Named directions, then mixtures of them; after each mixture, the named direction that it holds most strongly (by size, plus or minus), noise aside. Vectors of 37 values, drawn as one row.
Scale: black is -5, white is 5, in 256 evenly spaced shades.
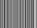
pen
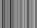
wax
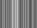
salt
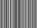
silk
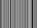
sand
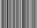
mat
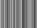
mat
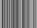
mat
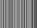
pen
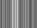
salt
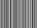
silk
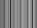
sand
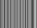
pen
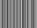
mat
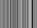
sand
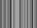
sand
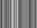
salt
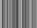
mat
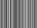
silk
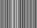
salt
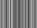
silk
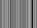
sand
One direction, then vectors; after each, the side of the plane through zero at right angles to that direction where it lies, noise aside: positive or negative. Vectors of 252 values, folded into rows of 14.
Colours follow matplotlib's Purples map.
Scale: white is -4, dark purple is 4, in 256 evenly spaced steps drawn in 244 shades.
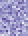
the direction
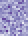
positive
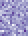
negative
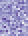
positive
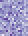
positive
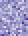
negative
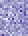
negative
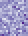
negative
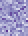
positive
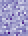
negative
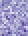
negative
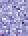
negative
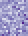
negative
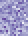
positive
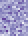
positive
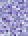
positive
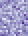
negative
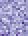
negative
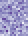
positive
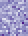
negative
